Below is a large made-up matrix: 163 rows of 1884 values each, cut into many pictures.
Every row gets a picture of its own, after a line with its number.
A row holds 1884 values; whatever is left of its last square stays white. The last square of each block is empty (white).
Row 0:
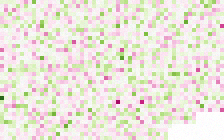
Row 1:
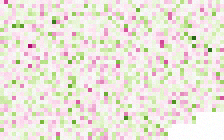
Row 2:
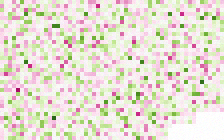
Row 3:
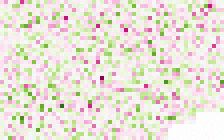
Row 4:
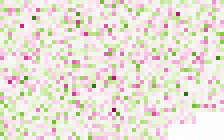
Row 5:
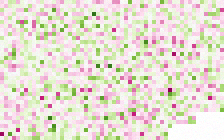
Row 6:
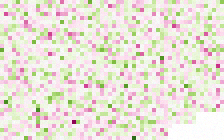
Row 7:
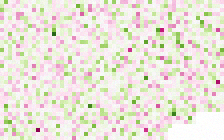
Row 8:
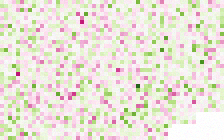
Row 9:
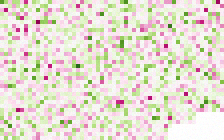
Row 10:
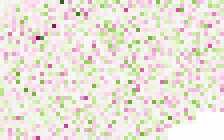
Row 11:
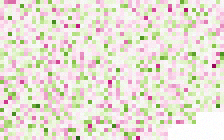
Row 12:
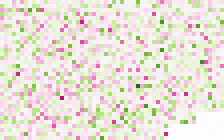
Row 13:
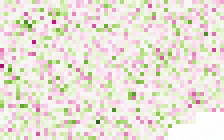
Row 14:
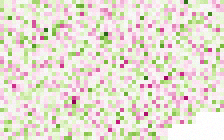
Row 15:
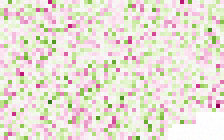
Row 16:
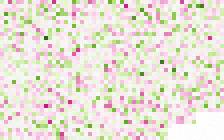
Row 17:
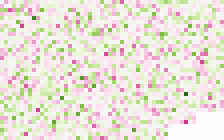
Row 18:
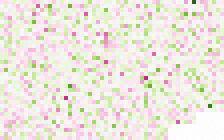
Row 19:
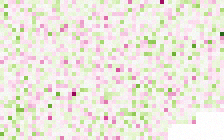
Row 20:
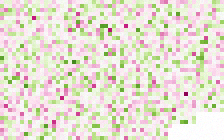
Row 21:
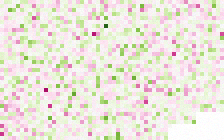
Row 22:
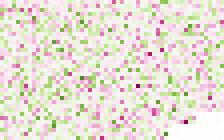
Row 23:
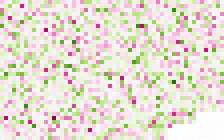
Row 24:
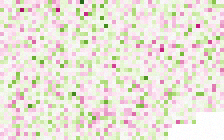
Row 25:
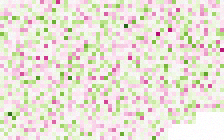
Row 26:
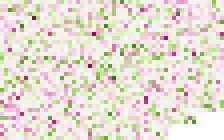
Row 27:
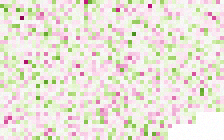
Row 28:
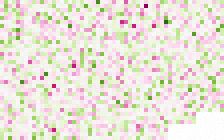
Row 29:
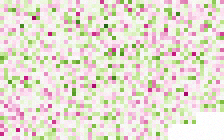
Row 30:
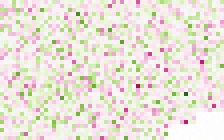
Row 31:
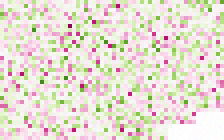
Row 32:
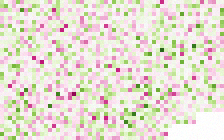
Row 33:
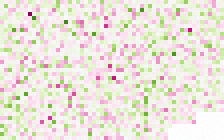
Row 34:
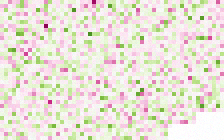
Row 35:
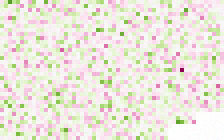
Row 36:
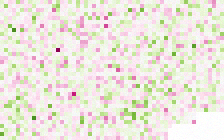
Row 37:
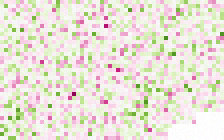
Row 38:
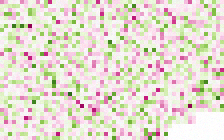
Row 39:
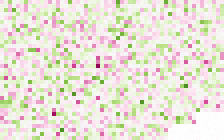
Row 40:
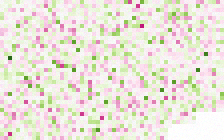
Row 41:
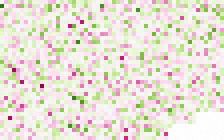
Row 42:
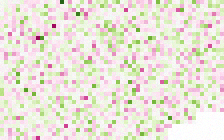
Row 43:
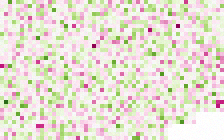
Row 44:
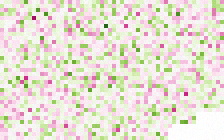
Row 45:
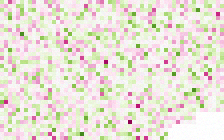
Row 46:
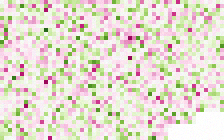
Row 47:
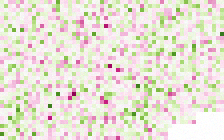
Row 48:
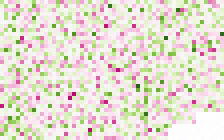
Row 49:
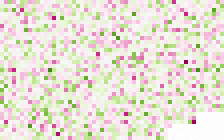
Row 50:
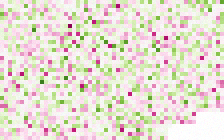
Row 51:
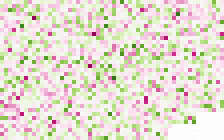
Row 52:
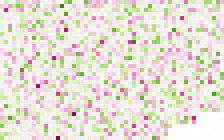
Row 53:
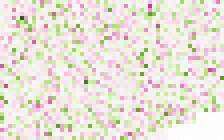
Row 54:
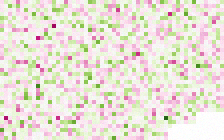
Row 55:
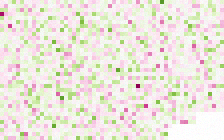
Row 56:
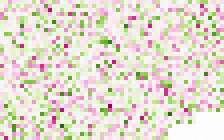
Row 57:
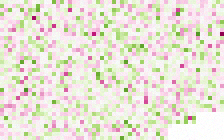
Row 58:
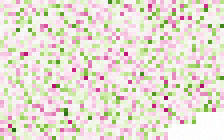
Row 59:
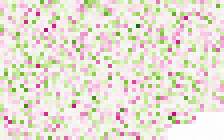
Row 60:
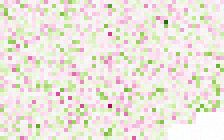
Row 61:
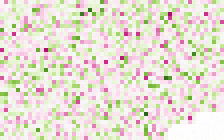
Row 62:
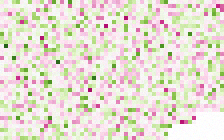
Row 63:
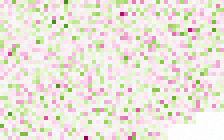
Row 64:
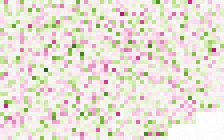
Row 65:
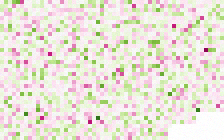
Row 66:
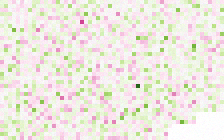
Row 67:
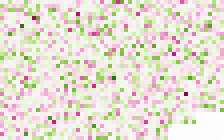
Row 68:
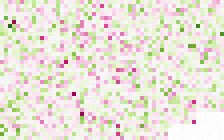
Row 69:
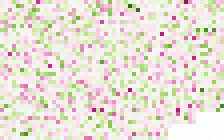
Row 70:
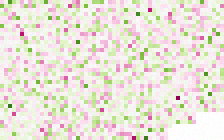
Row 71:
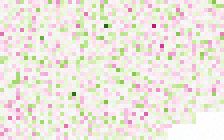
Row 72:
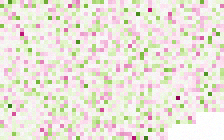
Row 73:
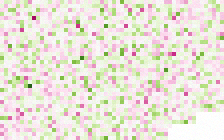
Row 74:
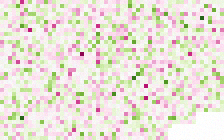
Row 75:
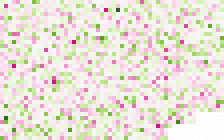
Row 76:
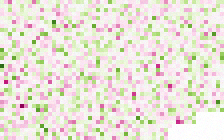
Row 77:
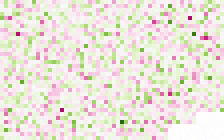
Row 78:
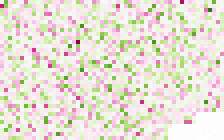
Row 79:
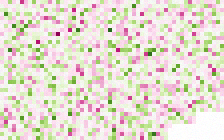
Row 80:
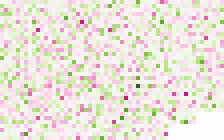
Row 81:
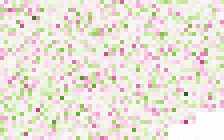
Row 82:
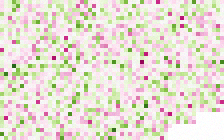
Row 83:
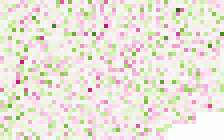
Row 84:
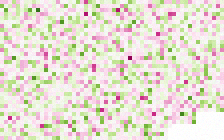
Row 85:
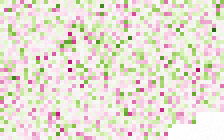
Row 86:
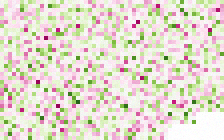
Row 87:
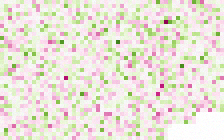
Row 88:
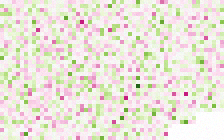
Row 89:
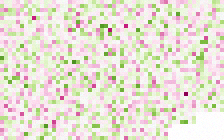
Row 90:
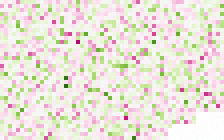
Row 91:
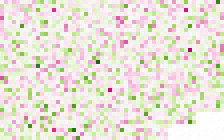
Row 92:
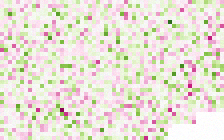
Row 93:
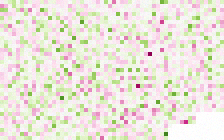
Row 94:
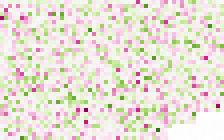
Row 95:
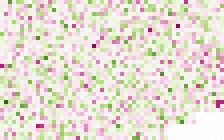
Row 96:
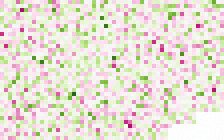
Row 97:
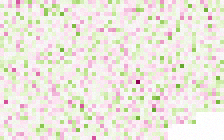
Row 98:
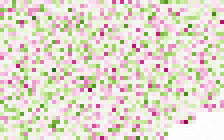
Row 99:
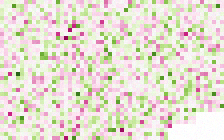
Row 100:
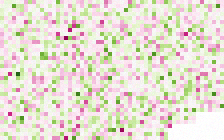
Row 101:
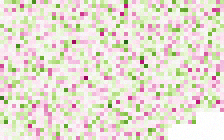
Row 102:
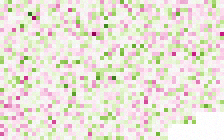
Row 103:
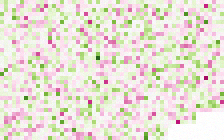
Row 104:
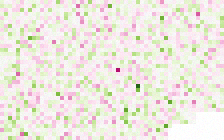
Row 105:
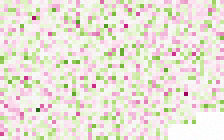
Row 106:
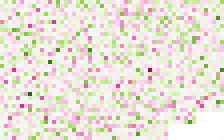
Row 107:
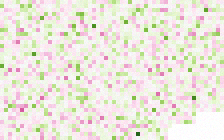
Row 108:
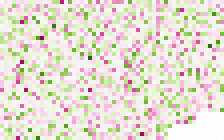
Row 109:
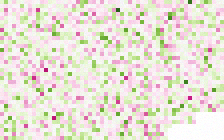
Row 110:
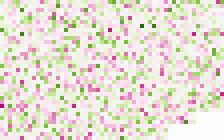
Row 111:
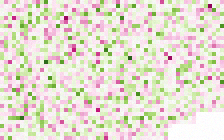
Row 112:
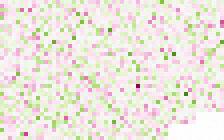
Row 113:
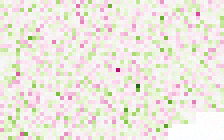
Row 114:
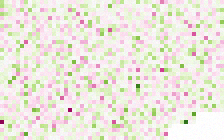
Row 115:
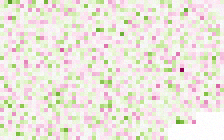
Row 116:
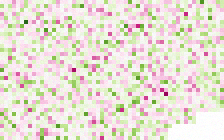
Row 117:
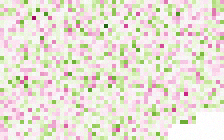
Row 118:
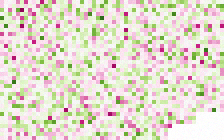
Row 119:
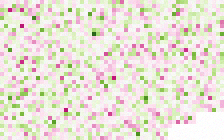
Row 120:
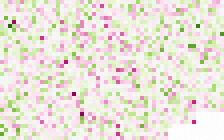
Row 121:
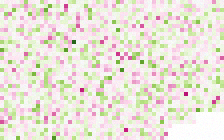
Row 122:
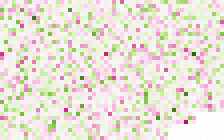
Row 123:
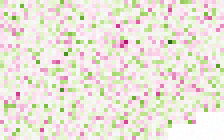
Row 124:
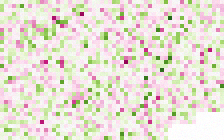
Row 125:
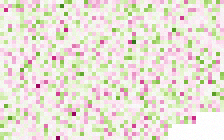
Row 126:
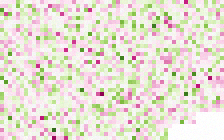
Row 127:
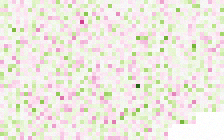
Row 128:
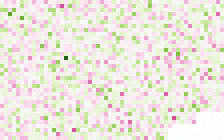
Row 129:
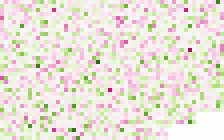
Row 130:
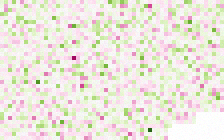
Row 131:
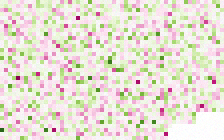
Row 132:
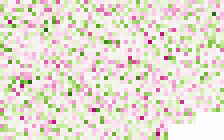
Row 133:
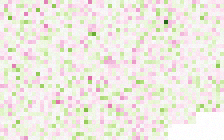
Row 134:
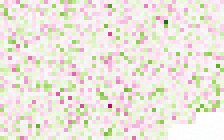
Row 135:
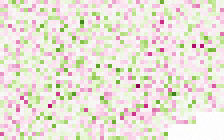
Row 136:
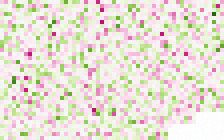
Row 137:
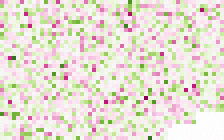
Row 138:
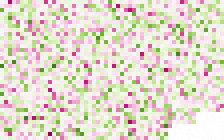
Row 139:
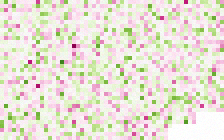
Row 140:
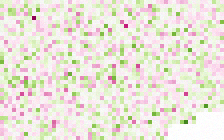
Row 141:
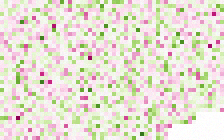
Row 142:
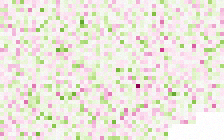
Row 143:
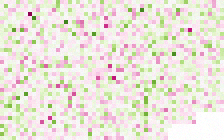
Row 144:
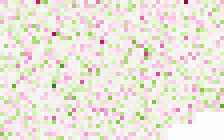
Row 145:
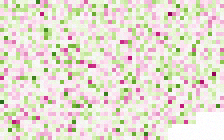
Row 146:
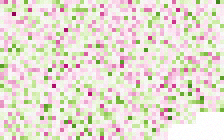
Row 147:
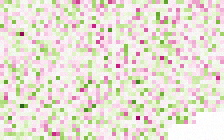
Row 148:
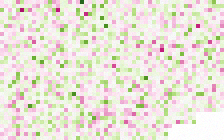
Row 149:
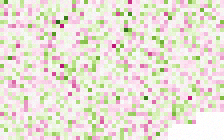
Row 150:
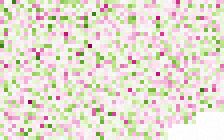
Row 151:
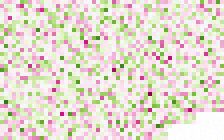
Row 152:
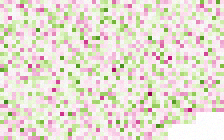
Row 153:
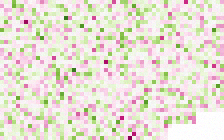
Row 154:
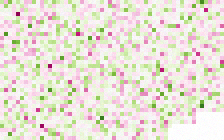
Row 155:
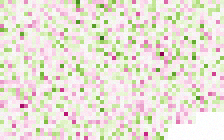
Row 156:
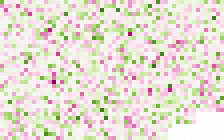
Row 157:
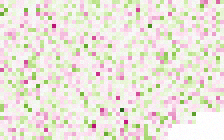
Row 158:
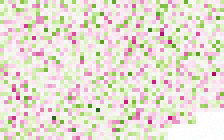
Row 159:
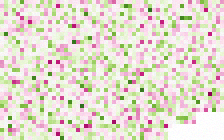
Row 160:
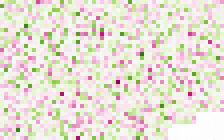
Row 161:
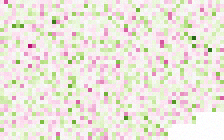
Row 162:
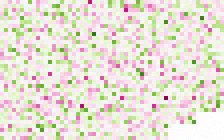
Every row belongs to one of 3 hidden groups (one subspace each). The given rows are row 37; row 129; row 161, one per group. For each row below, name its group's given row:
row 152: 161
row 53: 129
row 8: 37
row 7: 161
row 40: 161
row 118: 37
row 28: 129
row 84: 161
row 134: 129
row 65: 129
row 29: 37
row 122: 37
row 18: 161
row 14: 161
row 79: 161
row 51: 37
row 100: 161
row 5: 37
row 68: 37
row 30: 37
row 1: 161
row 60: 129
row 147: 129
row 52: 161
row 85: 129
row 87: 129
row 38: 161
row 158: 161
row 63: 161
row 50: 129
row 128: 129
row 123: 129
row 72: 129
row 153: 161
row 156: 161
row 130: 129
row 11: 129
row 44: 37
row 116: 161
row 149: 161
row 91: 129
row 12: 37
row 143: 37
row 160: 129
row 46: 161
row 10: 37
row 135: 37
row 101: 129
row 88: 37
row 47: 37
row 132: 161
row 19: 37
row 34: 129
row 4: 37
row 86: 129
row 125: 161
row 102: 37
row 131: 129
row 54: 161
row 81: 37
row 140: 37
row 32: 37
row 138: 129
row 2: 161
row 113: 37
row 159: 129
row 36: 37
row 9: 129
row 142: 37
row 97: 129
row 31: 129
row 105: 37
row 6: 129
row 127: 37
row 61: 161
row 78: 129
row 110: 129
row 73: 37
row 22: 37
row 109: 161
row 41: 129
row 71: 37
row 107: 129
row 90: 129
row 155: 129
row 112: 37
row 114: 37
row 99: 161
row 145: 161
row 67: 37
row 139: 161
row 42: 37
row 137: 161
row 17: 37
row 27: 161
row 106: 129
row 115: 129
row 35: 129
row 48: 37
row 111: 161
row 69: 161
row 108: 37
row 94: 129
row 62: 37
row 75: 161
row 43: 129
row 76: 129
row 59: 161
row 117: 37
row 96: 37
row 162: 129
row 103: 161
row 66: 37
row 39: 129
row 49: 129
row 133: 129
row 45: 129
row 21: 37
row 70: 129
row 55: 37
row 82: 161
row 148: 37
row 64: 161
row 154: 129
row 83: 37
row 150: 161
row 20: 37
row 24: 37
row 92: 129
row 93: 37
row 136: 161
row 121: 129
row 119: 37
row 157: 161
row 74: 161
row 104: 37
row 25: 161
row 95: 129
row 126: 129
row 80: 37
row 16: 129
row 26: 37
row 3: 161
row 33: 37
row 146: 129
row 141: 37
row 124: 161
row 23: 161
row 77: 129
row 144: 161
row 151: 161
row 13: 129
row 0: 129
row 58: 129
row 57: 37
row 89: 37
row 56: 161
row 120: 37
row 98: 37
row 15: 129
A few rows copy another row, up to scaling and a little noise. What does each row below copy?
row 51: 26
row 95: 43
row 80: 88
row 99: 100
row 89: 20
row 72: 70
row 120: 68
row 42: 10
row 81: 17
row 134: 60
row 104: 113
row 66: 127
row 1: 161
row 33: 143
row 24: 148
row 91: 129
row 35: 115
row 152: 151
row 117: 44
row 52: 125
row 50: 31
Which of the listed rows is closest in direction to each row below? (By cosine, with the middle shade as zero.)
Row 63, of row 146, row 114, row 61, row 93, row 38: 61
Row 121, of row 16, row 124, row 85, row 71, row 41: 41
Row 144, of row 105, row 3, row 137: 137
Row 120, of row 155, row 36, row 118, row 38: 36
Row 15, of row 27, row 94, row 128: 94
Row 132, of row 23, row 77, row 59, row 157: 77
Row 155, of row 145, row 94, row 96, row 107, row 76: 76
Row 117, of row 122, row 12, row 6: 12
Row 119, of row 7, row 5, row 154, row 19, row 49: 19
